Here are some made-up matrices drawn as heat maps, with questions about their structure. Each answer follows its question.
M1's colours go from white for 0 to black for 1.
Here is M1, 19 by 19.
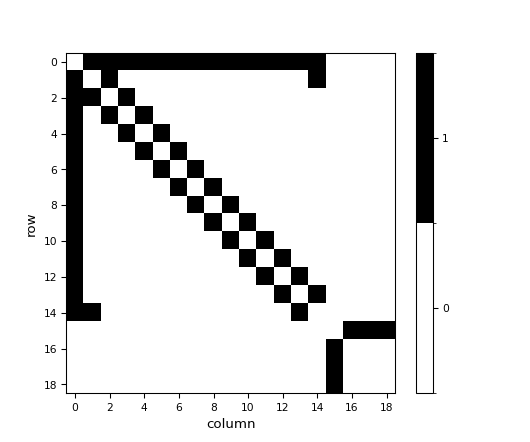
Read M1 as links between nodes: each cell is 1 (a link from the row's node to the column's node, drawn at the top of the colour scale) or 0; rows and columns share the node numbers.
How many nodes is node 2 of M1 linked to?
3
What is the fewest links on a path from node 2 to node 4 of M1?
2
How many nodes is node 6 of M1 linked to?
3
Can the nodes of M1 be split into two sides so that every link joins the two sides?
no
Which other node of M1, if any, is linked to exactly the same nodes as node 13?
none
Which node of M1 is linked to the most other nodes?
node 0
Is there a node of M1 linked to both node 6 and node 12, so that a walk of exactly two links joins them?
yes
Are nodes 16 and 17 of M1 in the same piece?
yes
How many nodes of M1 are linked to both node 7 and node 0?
2
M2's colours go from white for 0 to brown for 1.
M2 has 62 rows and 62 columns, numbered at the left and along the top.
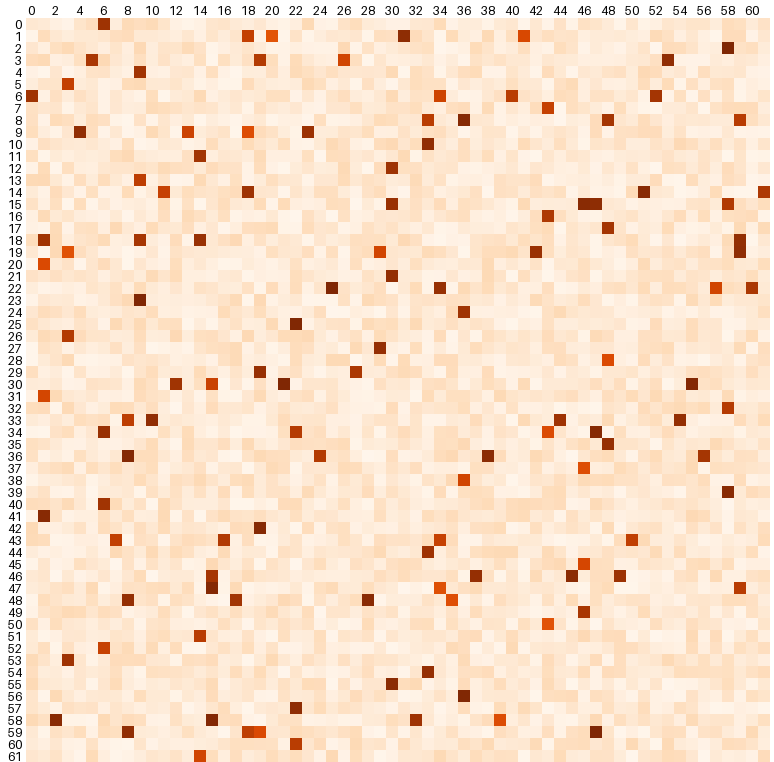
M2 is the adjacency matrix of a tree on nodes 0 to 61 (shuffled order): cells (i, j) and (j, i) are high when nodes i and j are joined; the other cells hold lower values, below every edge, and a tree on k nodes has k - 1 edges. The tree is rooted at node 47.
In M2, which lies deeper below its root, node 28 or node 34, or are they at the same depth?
node 28
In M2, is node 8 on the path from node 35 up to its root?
yes
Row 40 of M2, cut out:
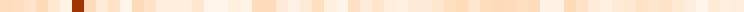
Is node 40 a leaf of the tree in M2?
yes
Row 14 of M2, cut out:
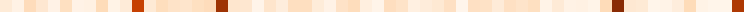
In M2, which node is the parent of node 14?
18
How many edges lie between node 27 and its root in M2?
4
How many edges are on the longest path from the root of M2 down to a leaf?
4
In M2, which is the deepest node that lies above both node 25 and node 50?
34
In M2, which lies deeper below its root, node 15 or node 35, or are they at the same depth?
node 35
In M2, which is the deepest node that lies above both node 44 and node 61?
59
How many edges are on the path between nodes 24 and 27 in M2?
6
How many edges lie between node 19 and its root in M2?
2
